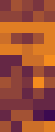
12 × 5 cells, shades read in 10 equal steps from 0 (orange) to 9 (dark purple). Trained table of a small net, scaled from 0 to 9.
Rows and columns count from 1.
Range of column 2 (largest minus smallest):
6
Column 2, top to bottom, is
4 5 1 5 1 7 5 5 5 6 4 7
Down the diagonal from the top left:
6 5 1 4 1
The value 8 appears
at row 11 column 4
